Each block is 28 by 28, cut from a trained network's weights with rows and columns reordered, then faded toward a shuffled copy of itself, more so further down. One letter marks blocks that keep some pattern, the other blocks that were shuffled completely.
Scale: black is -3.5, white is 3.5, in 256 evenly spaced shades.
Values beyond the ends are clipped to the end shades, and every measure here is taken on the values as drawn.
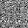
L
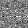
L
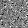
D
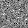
D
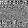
L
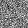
D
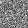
D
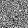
L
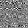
L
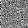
L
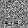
L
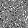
D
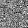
L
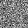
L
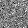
D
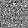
L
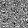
L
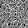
L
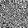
L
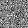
L
